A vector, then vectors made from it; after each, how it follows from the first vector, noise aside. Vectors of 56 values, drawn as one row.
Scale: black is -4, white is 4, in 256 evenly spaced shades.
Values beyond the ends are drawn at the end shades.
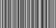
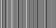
partly zeroed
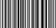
scaled up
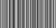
reversed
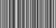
reversed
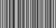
reversed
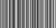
reversed
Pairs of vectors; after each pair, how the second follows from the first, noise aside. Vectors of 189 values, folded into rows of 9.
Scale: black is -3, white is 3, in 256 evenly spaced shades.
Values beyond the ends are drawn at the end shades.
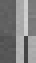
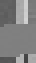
partly zeroed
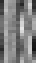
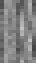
shrunk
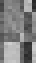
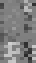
partly zeroed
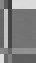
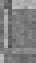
shrunk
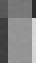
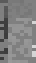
partly zeroed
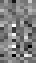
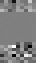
partly zeroed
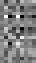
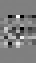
partly zeroed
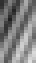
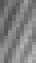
shrunk
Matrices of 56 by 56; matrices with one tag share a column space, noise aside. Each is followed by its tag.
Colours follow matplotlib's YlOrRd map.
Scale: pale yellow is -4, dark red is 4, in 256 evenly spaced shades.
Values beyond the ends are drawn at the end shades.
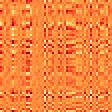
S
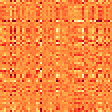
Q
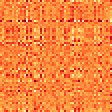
Q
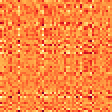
S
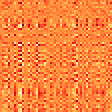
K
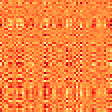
K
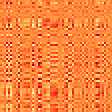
K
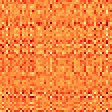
S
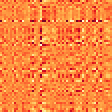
Q
